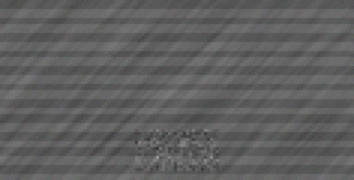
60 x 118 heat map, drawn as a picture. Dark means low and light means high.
Slope: none. Stripes: horizontal, repeating 11 times. Histogram: bell-shaped. Roughest part: bottom middle. Odd patch: rougher, in the bottom middle.
